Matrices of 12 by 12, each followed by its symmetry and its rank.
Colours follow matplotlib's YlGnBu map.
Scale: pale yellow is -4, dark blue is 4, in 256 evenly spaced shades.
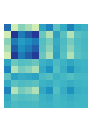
symmetric, rank one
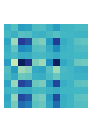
neither, rank one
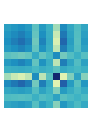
symmetric, rank one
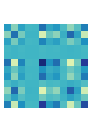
symmetric, rank one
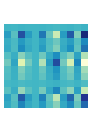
neither, rank one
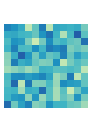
neither, full rank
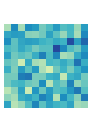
neither, full rank
